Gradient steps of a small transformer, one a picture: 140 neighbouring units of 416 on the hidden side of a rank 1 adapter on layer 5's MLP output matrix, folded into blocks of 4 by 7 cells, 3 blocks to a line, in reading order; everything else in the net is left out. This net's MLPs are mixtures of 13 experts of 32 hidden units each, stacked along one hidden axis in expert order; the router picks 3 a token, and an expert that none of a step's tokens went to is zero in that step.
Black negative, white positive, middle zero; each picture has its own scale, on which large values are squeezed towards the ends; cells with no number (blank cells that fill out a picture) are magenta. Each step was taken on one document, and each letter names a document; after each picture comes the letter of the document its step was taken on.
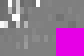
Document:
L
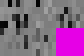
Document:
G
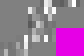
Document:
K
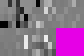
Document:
G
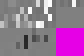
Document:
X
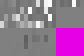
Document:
X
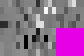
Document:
G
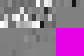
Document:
X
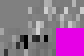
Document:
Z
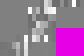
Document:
K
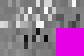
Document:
G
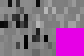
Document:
G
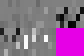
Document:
Z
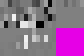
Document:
X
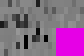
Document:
G
